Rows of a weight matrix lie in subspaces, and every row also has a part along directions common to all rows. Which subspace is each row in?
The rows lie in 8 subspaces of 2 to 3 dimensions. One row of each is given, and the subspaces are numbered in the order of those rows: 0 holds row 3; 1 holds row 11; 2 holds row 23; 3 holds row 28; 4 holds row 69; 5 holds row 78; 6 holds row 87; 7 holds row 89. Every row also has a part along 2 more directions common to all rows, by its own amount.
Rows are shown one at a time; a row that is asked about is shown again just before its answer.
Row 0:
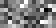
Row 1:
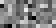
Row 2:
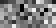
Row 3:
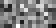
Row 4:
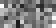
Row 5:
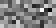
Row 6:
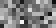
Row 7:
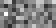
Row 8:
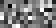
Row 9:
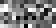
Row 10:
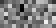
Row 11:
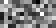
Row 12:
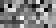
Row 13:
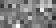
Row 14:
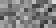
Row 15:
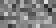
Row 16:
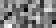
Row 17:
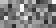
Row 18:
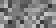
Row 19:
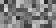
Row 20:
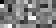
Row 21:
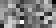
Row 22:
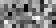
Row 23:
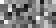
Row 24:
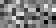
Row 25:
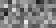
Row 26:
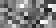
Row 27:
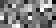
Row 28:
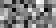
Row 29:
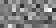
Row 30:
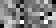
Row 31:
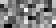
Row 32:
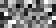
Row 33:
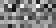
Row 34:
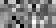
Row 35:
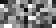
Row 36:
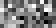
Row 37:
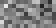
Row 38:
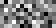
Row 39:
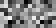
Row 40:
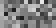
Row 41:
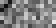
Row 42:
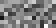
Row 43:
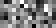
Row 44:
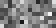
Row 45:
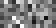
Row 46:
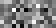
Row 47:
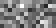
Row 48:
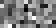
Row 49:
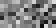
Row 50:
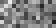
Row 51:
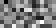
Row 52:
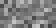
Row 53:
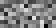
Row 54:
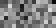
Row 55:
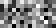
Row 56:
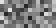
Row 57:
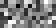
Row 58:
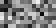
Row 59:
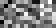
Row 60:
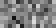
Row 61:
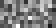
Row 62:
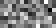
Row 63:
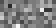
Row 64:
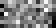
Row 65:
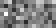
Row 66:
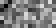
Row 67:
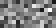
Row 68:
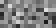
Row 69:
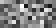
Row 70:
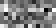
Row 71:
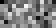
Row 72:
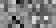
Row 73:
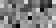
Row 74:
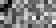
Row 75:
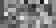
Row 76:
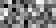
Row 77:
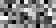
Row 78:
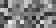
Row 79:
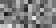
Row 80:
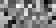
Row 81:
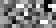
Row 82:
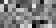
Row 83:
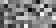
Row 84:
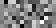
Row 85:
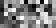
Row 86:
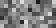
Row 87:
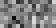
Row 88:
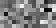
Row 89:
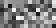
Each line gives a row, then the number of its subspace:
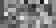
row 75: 7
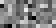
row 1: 2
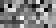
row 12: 7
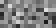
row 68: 0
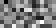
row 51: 6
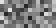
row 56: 2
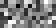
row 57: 5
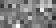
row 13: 0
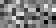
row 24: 0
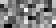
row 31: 2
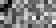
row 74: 1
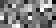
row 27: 0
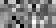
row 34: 6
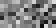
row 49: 4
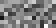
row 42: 4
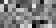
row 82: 6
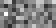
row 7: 3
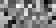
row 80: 5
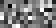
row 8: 0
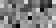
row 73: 0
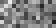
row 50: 1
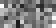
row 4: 0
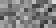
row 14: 4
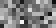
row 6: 3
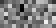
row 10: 4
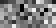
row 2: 4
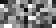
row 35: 2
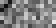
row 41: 1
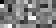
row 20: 2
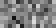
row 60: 6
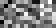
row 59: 1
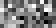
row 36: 7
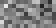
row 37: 1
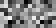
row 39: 5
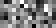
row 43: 3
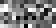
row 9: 1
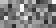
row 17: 4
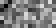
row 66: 1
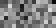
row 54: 4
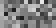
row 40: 7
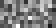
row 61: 0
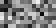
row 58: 1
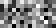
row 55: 6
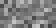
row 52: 6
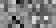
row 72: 6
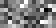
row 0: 5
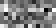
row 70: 1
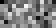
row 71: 2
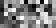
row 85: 7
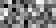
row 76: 3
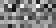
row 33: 7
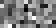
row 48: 2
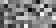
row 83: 1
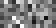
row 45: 6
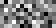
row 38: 6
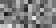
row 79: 2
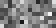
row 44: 3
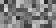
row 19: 6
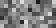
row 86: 3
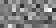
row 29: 7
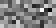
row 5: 4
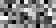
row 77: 7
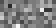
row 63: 0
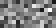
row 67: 4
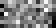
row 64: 0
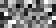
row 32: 5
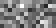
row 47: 5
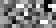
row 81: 5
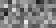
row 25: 3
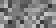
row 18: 5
